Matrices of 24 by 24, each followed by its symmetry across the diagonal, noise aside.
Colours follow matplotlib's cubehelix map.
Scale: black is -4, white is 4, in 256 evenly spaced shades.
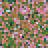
antisymmetric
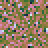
antisymmetric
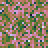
neither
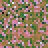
antisymmetric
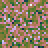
neither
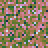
antisymmetric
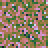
antisymmetric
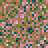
symmetric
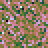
antisymmetric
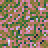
symmetric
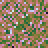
symmetric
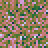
neither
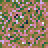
symmetric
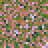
symmetric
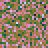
neither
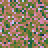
neither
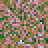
antisymmetric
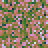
neither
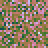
antisymmetric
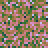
neither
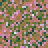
symmetric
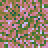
symmetric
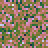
neither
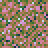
symmetric
